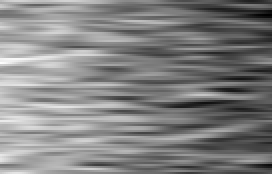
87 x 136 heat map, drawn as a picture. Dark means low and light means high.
Average level on the scale: 50%. Slope: up to the left. Grain: streaks across.
